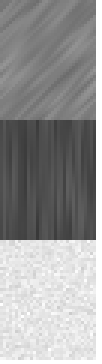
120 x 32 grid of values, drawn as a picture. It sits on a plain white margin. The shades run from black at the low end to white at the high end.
It is made of 3 by 1 panels. Panel 1,1: middling, slanting up to the right, faint in contrast. Panel 2,1: low, streaked downward, faint in contrast. Panel 3,1: very high, fine-grained, faint in contrast.
